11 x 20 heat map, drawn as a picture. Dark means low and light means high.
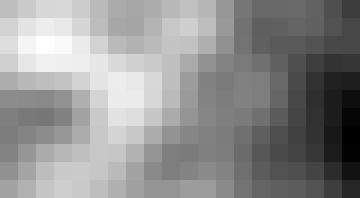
The ninth with the highest average is the top left. Values rise toward the left. There are no lone odd cells. Values change most from cell to cell in the middle left. There are no regular stripes.
